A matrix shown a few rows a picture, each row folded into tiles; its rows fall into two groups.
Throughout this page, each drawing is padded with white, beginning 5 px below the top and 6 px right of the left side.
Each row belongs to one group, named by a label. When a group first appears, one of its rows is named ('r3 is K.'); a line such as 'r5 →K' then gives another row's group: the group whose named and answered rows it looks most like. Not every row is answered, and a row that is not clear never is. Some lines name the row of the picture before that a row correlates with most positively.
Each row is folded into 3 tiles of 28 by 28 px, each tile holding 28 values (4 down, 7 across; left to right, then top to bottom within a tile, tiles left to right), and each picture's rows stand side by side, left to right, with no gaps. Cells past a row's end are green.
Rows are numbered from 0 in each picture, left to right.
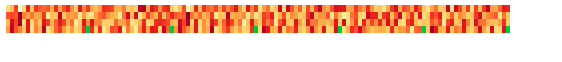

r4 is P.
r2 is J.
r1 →P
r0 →J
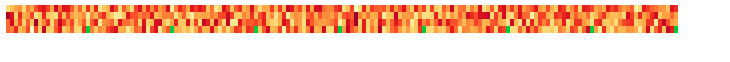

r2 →P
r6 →P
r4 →J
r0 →J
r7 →P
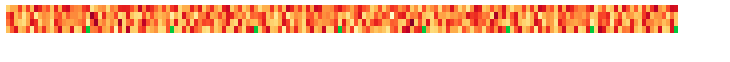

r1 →J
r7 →J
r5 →P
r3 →J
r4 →P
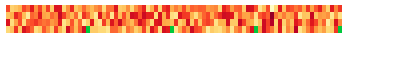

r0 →P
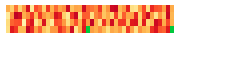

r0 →J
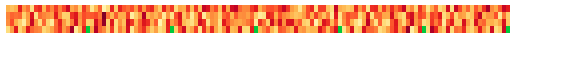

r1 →J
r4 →J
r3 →P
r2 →J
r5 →J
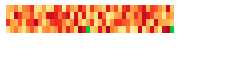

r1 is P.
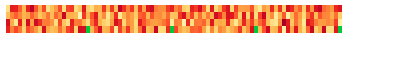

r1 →J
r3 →J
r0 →P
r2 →P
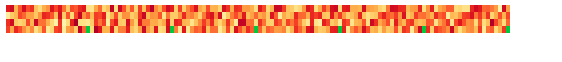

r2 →P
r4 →P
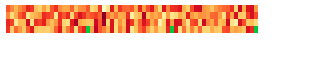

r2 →P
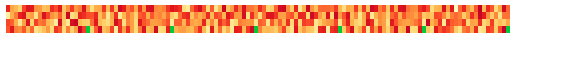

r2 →P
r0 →P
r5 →P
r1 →J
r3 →P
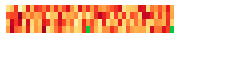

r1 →P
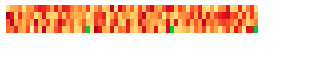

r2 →P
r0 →J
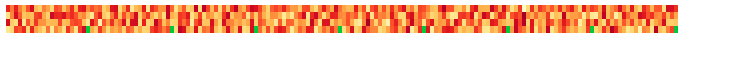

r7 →P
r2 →J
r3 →P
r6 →J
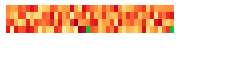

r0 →P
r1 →P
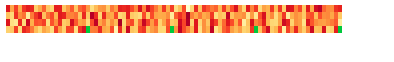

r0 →P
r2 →J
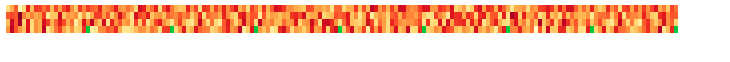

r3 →P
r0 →J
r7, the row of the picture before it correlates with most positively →3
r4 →J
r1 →P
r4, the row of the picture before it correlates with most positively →3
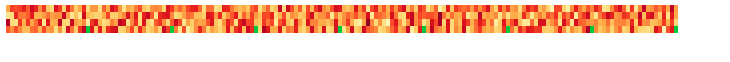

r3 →J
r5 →J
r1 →P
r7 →P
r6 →P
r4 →J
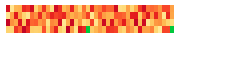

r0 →P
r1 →P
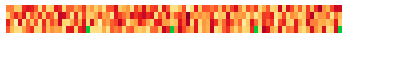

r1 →P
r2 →J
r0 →P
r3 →J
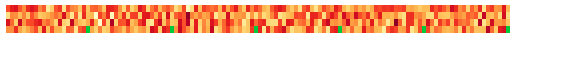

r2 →J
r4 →J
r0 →P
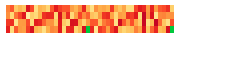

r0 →P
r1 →P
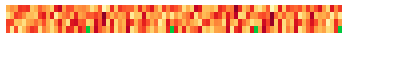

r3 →J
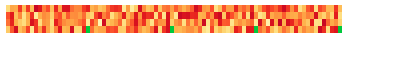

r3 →P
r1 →P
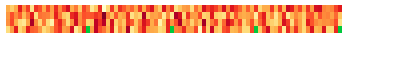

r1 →J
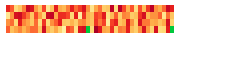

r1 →J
